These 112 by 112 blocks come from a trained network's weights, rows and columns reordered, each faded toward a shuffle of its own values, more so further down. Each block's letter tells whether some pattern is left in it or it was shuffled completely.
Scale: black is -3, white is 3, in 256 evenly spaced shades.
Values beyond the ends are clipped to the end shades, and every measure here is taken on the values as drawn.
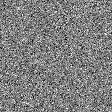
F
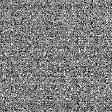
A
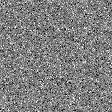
F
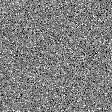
F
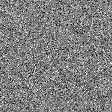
F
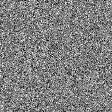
A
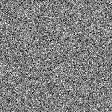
A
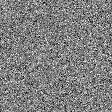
F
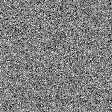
F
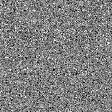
A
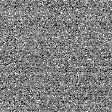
A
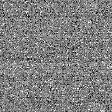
A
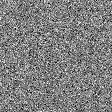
F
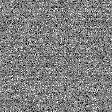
A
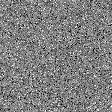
F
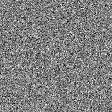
A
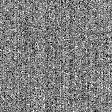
A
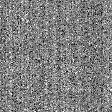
A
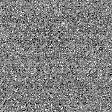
A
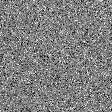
F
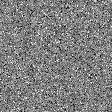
F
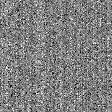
A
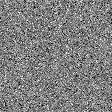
F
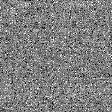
A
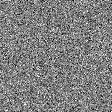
A
